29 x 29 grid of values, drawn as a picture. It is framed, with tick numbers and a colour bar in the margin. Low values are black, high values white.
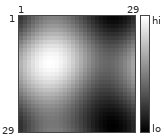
Ninth with the lowest average: bottom right. Ninth with the highest average: middle left. Lone odd cells: none. Grain: smooth. Stripes: none.
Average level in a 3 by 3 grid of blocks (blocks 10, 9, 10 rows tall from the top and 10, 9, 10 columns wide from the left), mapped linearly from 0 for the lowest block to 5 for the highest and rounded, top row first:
431 / 542 / 220
